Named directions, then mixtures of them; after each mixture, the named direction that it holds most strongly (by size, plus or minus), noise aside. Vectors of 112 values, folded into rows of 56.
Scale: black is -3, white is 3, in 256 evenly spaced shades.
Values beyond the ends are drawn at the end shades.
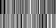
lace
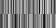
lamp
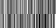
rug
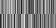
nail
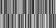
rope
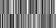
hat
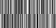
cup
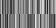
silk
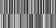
lamp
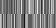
nail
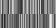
cup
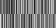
nail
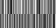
rug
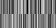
cup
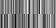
lamp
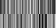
lace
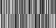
silk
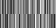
silk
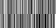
rug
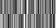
rope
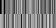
lace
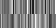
hat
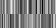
hat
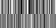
nail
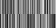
silk
